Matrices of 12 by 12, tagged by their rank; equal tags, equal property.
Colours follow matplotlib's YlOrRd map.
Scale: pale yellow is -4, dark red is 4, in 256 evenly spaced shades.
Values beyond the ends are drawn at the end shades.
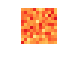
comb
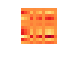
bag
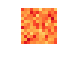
comb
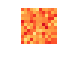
comb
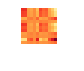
bag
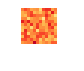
comb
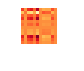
bag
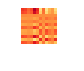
bag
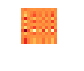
bag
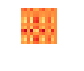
bag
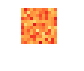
comb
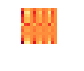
bag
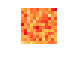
comb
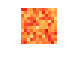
comb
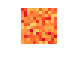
comb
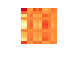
bag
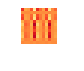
bag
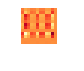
bag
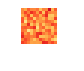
comb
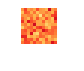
comb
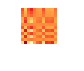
bag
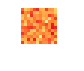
comb
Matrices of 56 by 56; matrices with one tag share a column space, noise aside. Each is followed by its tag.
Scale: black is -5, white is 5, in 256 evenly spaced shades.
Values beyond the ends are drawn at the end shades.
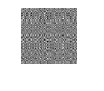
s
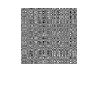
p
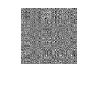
p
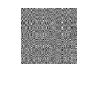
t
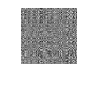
p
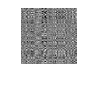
p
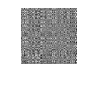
p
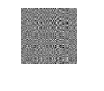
t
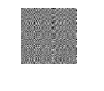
t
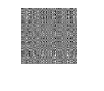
p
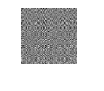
t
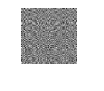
t
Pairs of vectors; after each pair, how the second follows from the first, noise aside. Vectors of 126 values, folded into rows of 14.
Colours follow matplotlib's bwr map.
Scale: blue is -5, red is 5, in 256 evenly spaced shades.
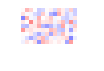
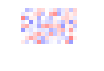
negated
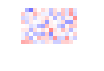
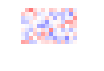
sign-scrambled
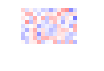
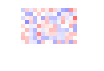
negated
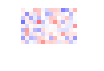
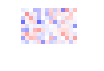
sign-scrambled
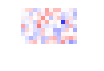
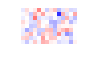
wrapped around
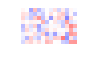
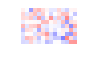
sign-scrambled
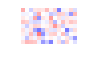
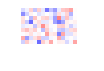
reversed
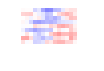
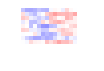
wrapped around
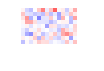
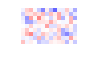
negated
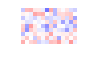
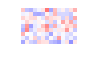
negated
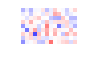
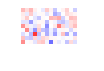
negated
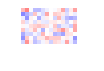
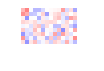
sign-scrambled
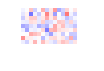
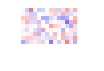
wrapped around
